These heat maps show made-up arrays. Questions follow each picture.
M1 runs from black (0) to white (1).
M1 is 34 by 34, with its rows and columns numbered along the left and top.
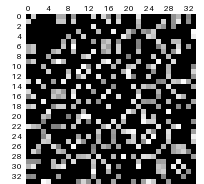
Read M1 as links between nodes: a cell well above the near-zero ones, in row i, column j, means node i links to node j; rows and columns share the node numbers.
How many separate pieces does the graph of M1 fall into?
2
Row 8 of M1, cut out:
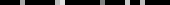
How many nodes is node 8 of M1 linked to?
6
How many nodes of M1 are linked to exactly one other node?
0
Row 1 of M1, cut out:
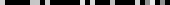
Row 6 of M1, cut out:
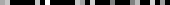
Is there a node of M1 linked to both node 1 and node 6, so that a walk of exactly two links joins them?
yes
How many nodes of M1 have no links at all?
0
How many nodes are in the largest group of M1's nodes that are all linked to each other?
8
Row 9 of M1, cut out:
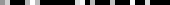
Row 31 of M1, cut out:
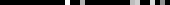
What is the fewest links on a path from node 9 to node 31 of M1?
2
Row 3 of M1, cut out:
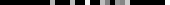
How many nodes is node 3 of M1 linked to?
9
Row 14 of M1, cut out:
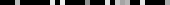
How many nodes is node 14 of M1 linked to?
10
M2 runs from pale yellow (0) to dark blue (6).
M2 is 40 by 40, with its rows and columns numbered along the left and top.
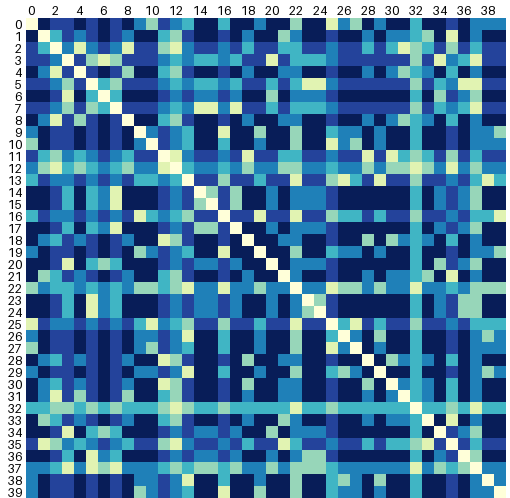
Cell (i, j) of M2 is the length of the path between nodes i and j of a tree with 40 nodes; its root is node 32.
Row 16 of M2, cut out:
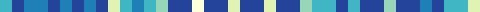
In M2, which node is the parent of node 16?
22
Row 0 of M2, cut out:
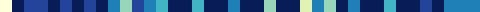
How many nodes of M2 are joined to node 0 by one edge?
1
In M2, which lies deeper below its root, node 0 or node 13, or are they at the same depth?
node 0
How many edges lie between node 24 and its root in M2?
3
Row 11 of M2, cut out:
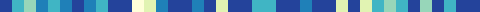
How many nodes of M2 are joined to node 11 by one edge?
4
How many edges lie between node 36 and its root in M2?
3
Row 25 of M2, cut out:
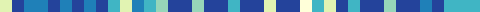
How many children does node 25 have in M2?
3
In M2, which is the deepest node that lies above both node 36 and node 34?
37
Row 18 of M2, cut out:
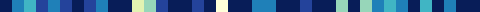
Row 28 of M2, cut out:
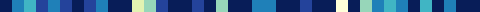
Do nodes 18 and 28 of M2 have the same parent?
yes
